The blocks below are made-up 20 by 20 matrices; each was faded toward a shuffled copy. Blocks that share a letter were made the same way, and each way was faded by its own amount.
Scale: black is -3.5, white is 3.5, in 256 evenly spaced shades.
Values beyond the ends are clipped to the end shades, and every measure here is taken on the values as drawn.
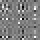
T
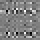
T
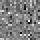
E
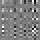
T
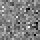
E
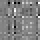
T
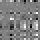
T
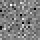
E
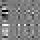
T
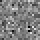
E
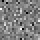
E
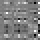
T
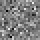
E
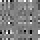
T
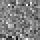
E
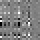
T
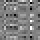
T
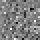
E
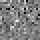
E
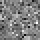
E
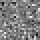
E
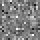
E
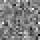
E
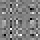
T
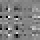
T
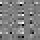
T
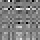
T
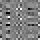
T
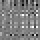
T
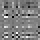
T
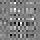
T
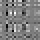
T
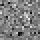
E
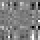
T
